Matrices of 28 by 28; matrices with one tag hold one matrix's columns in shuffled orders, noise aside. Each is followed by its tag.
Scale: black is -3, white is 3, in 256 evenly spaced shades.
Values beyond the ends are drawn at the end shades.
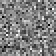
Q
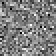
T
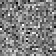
T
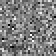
Q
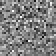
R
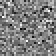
R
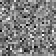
Q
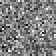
Q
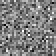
Q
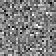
T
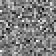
R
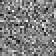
R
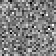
T
